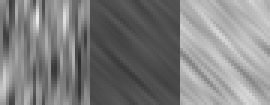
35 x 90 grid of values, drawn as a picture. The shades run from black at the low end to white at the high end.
It is made of 1 by 3 panels. Panel 1,1: middling, streaked downward, strong in contrast. Panel 1,2: low, slanting down to the right, faint in contrast. Panel 1,3: high, slanting down to the right.
